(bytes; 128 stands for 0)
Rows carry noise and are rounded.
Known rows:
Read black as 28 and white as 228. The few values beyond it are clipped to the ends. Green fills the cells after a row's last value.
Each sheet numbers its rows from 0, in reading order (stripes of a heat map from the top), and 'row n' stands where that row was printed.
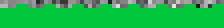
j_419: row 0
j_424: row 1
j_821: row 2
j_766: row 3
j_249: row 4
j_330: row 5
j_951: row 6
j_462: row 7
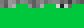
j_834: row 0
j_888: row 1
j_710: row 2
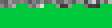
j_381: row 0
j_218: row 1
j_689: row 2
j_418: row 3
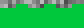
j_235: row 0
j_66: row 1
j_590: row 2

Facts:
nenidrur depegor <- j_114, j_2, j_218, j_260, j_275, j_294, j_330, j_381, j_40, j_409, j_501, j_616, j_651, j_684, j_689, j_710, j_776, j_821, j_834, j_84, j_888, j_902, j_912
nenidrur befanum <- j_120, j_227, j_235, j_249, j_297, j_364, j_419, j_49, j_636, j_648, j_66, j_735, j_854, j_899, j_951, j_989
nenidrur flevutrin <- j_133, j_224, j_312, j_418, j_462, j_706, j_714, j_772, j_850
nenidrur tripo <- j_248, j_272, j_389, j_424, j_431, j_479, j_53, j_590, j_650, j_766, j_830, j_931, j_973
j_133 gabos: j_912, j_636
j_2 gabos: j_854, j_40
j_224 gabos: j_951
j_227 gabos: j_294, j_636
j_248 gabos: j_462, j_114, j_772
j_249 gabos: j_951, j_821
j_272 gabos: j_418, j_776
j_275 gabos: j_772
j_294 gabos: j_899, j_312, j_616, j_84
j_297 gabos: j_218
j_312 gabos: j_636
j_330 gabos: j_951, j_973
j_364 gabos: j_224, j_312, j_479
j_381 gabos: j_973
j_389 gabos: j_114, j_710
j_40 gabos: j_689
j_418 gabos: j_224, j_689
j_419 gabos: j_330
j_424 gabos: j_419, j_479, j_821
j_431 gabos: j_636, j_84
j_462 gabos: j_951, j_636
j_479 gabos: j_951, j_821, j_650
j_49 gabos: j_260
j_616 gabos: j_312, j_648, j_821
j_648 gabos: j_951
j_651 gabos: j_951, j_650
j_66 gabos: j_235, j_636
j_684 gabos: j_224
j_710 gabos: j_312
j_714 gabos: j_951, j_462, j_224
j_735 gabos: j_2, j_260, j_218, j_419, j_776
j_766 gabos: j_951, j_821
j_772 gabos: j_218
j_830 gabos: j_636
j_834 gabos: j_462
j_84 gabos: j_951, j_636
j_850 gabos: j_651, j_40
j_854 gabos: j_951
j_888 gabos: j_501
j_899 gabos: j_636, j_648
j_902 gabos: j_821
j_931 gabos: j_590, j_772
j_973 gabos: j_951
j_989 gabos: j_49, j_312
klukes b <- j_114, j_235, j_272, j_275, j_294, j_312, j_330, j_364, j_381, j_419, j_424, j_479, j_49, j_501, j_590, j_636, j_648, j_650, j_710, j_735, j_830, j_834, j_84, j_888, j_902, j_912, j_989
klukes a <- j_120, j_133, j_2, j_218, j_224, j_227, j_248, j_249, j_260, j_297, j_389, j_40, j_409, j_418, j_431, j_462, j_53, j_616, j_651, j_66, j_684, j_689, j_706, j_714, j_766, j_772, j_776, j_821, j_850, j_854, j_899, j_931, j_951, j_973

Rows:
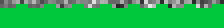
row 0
j_706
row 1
j_272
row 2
j_684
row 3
j_854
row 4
j_40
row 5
j_772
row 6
j_973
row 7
j_616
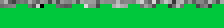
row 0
j_389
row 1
j_312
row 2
j_850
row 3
j_364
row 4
j_297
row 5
j_636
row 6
j_84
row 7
j_133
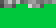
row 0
j_714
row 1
j_989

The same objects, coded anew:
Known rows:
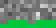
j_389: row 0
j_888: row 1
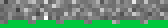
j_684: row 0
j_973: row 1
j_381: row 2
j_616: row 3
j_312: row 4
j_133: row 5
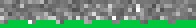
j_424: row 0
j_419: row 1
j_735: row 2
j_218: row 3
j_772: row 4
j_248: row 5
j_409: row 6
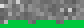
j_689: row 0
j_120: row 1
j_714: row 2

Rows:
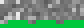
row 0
j_330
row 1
j_766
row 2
j_275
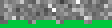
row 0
j_2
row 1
j_418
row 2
j_710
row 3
j_479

